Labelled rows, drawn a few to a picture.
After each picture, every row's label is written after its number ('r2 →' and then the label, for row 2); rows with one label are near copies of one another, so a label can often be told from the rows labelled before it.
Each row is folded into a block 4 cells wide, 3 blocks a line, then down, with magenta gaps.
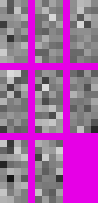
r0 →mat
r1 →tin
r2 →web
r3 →web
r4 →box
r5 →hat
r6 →mat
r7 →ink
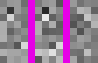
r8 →box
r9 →box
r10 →tin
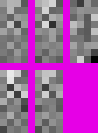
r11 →web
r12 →web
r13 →hat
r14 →web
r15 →web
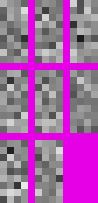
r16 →ink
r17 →box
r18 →mat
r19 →box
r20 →box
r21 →tin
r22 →box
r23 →ink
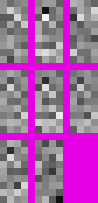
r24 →tin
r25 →box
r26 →ink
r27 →box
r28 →box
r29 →box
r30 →box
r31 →hat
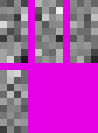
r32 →hat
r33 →ink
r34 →hat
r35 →web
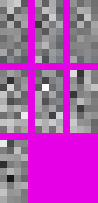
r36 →web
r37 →tin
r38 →tin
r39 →box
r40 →box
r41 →mat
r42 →mat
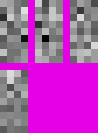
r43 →ink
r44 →mat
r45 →box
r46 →web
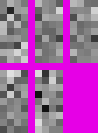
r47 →box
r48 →ink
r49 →ink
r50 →web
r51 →mat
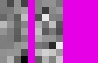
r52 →hat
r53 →box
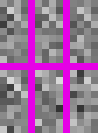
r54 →tin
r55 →tin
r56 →tin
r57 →tin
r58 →ink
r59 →mat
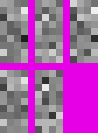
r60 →ink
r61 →box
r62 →ink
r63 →ink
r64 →box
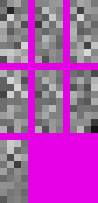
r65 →box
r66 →tin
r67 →box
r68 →tin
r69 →tin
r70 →hat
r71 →web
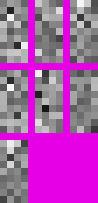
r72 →box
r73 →ink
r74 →web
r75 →box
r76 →mat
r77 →hat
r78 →web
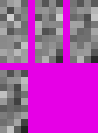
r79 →box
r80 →hat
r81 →hat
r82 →hat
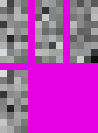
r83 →mat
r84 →box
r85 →hat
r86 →mat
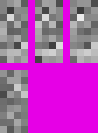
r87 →box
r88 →box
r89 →box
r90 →tin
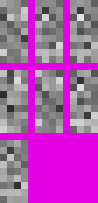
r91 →ink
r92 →box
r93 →box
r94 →mat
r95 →ink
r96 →box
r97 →box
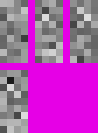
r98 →ink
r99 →box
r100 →tin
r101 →box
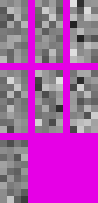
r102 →tin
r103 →tin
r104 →mat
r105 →tin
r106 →ink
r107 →box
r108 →hat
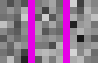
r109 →hat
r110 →box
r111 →mat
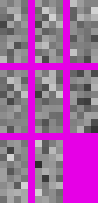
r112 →tin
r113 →tin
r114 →ink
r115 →tin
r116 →tin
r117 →hat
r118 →box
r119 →mat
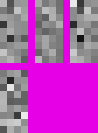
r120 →mat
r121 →tin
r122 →mat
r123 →box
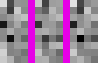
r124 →mat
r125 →mat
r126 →mat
